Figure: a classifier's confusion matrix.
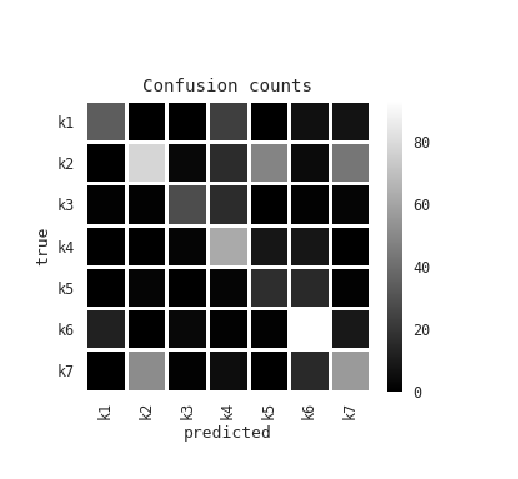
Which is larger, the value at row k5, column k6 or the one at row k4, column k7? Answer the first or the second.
the first
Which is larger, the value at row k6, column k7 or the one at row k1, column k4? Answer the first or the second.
the second
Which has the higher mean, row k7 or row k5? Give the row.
k7
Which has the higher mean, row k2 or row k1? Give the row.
k2
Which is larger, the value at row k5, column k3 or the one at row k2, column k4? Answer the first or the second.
the second
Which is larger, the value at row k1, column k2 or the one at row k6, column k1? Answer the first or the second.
the second
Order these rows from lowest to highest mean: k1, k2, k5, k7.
k5, k1, k7, k2
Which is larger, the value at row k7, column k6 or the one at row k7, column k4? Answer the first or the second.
the first
